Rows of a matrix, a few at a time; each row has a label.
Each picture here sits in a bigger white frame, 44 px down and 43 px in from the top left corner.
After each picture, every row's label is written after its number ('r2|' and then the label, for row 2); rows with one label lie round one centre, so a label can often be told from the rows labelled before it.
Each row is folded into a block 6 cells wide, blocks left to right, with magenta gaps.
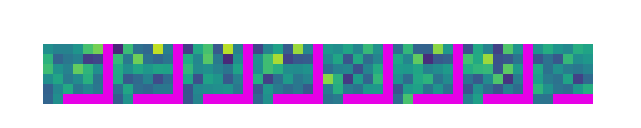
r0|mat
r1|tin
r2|tin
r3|tin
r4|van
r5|tin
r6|tin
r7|van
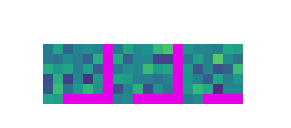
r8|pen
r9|mat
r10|van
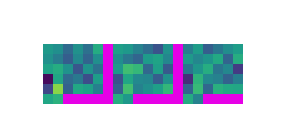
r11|pen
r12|pen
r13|pen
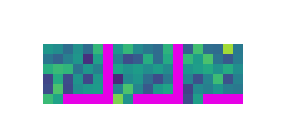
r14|pen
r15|pen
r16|tin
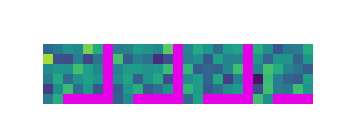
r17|mat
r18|mat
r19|van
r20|pen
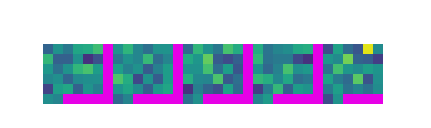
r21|mat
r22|van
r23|tin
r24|mat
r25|tin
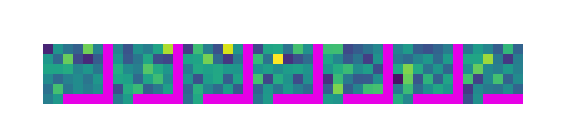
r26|tin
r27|mat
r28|tin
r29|tin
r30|pen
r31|pen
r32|tin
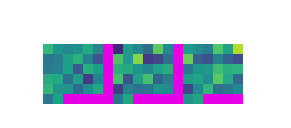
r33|van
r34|tin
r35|mat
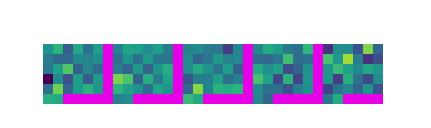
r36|pen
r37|van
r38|pen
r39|van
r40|tin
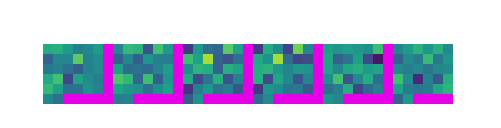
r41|van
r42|van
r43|tin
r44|tin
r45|mat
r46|van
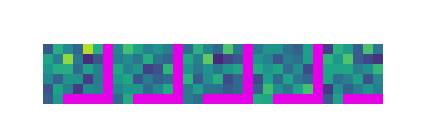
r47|tin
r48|van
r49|tin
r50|pen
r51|tin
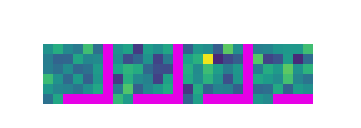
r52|van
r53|pen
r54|tin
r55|mat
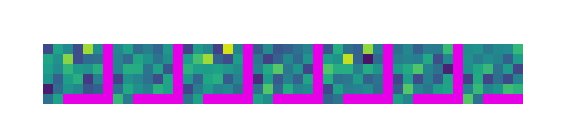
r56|tin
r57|pen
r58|tin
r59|pen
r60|tin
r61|pen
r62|pen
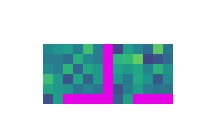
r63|van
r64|tin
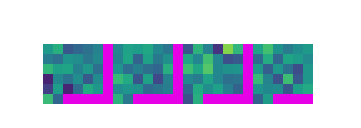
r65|pen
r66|van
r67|tin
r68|van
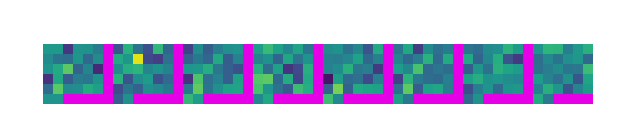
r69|pen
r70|tin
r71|pen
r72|van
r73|pen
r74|pen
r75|mat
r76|van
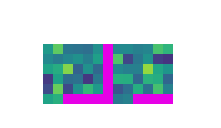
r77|pen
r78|mat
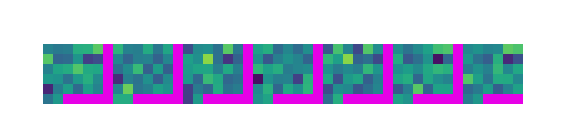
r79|mat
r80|pen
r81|tin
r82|pen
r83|tin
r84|mat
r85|mat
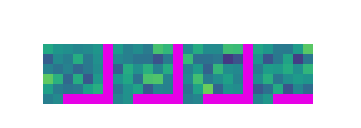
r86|van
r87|mat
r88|mat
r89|mat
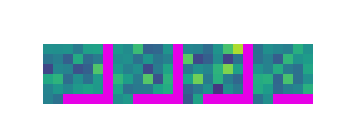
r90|van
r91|van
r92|mat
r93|van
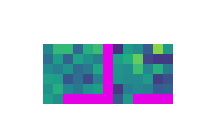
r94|van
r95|tin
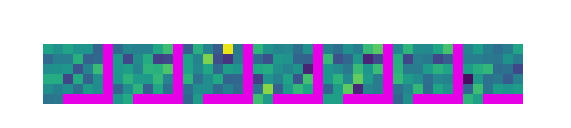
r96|van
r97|mat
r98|tin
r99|pen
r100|mat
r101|mat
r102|pen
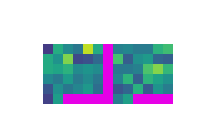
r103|tin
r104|mat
